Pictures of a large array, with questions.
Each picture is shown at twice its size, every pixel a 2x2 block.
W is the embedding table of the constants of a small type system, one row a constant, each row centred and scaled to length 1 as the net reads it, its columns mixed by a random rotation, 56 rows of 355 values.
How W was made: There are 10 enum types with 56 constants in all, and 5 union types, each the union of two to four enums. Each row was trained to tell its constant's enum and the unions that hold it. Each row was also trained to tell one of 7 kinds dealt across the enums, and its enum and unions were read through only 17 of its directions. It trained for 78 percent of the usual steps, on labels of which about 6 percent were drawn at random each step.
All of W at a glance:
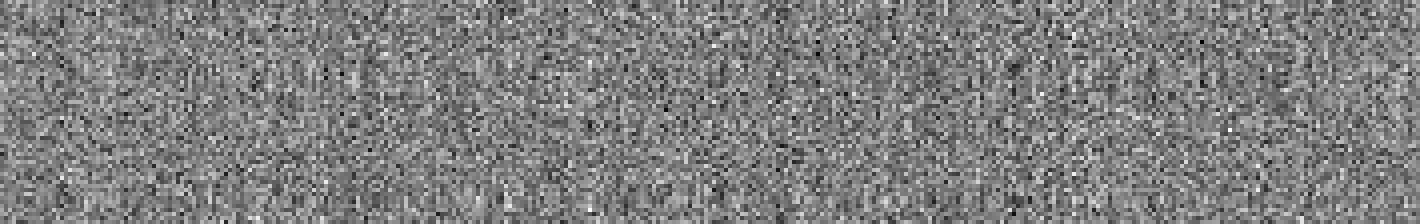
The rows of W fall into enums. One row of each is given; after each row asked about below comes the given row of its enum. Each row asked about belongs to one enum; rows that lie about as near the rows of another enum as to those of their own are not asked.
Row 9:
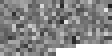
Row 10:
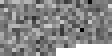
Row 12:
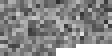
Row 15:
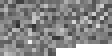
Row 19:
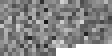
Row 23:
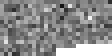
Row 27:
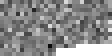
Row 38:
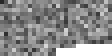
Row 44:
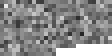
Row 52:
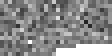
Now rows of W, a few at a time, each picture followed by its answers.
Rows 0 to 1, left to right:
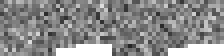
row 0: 15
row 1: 23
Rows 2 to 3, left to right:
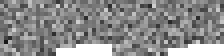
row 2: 12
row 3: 27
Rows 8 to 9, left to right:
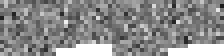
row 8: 9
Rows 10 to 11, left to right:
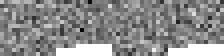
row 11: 38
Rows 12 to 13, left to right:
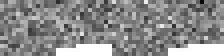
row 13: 10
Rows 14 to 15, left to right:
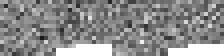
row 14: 10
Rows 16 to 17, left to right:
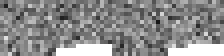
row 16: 15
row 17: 15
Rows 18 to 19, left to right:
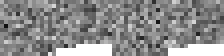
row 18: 23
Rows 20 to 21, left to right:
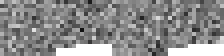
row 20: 10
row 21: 19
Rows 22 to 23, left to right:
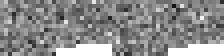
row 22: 9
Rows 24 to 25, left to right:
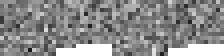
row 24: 52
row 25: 38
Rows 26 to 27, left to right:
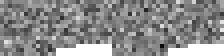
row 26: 23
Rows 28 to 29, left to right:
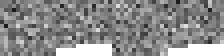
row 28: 23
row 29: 44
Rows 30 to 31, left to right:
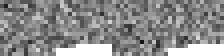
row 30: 27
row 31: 9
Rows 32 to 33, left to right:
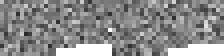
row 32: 27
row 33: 23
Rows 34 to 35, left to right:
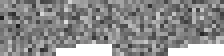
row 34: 9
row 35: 19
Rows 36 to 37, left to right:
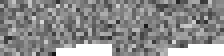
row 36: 12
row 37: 44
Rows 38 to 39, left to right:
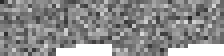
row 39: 15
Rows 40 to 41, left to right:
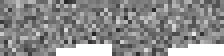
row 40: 10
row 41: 12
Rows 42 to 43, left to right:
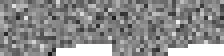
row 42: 38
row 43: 9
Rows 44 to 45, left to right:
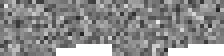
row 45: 38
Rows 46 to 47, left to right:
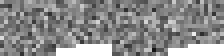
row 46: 52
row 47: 12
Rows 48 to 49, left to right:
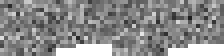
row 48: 52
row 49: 15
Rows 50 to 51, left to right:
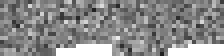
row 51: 15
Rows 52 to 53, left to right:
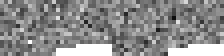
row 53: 9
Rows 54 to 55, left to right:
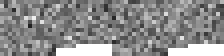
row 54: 12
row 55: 12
